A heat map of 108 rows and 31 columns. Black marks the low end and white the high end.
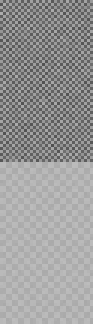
The table splits into 2 rows of 1 panel. Panel 1,1: middling, checkered, strong in contrast. Panel 2,1: high, checkered, faint in contrast.
